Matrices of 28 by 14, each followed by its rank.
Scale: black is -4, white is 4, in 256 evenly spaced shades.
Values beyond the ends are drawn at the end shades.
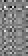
two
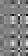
one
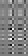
one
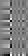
one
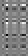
one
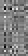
two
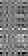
two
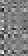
two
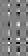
one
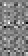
two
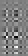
one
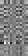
two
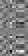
two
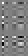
one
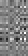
two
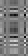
one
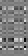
one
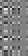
one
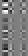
one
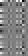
one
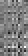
two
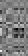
two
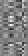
two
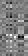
two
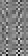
two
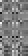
two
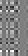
one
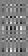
one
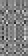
two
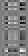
one
